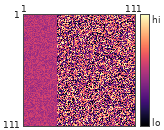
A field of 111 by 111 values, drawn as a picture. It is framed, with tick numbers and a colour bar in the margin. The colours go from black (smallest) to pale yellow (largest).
No row or column stands out. The grain is fine, like static. There is no overall slope. The histogram is bell-shaped. A vertical seam about 30% of the way across splits the table, and the left part is calmer.
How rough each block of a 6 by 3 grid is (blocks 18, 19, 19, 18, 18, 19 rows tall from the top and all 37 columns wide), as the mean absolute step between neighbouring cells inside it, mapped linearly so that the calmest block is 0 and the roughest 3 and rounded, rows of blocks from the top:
0 3 3
0 3 3
0 3 3
0 3 3
0 3 3
0 3 3
